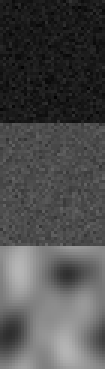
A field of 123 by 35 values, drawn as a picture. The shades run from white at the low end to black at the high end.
The table splits into 3 rows of 1 panel. Panel 1,1: very high, fine-grained, faint in contrast. Panel 2,1: high, fine-grained, faint in contrast. Panel 3,1: middling, smooth, strong in contrast.
